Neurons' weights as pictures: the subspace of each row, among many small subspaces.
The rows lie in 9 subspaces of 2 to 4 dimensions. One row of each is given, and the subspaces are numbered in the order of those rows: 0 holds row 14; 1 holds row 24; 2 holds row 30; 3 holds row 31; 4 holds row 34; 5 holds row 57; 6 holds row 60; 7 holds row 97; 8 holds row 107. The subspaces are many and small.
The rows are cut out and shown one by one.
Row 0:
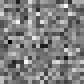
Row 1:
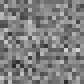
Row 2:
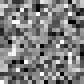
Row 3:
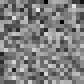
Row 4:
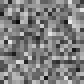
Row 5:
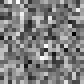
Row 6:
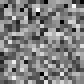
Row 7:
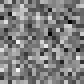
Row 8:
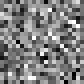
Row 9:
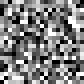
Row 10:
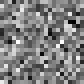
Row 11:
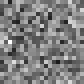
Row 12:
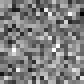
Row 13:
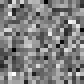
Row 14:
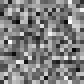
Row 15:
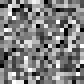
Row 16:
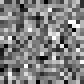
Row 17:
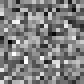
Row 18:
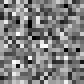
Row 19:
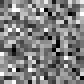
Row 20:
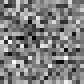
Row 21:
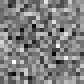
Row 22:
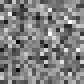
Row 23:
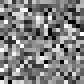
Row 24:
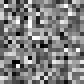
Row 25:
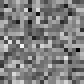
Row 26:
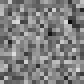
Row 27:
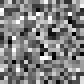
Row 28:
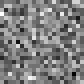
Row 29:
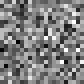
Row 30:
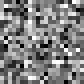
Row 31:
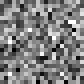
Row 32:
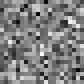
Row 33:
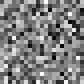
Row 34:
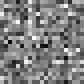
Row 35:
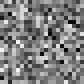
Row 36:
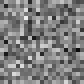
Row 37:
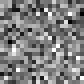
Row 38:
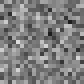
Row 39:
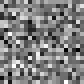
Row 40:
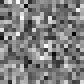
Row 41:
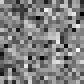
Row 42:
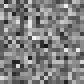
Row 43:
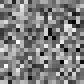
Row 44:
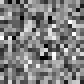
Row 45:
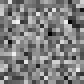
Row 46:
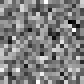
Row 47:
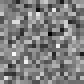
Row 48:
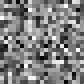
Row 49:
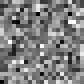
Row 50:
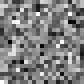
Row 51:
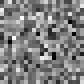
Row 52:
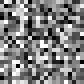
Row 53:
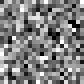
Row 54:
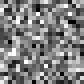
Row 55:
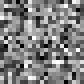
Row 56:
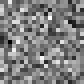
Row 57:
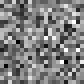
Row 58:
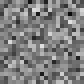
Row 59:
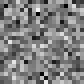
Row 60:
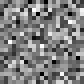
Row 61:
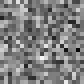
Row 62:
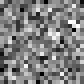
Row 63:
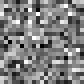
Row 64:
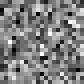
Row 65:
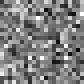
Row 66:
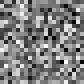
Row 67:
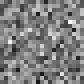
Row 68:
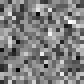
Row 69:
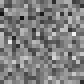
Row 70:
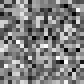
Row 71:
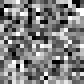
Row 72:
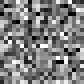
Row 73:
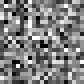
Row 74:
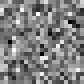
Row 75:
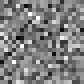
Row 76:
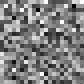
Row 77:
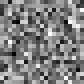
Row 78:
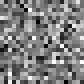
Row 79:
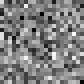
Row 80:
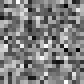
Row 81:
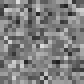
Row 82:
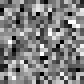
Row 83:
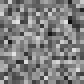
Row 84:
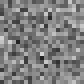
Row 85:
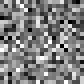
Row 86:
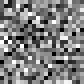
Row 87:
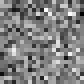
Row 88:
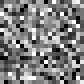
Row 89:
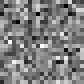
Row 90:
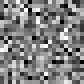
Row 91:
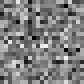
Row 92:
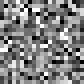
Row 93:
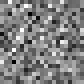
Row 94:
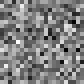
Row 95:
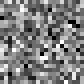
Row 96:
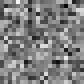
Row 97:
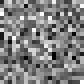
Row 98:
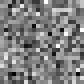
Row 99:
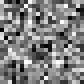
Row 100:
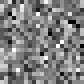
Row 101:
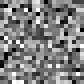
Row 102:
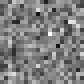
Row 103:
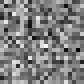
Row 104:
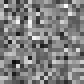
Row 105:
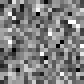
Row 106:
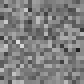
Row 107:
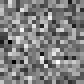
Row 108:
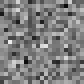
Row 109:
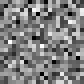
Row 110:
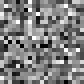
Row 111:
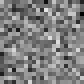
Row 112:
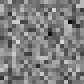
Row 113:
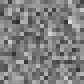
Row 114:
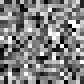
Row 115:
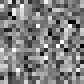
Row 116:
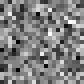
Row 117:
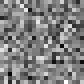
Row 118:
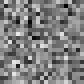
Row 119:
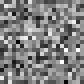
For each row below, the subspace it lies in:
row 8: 7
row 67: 3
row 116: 1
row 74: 2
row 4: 0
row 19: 3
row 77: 0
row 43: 5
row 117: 6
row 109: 6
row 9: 0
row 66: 5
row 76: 3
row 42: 1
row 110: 4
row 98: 8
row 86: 8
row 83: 0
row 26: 0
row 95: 2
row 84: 8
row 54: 1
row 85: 3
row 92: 6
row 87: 3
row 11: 8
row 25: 4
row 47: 8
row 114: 3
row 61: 2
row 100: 4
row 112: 0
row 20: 8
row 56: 8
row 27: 7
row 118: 1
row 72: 5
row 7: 1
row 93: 8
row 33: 6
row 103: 1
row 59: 3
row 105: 4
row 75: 8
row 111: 3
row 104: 1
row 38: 1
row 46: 3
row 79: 7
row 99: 7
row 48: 2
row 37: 3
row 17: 8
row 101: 4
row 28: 7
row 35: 4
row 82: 2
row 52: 1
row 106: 4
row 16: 3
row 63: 4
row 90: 6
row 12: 3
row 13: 8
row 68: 1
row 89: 5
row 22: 1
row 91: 4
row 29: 5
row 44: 7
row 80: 2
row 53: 3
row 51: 7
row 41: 3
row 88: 7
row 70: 5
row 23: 4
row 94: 5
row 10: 5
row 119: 8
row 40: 7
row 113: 0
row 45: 0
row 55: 2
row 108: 4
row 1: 0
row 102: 8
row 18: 1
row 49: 5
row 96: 2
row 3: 3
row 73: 1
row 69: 7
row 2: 5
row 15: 4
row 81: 2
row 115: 4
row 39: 0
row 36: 8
